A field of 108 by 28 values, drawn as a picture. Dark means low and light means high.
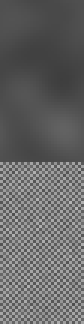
The table splits into 2 rows of 1 panel. Panel 1,1: low, smooth, faint in contrast. Panel 2,1: middling, checkered, strong in contrast.
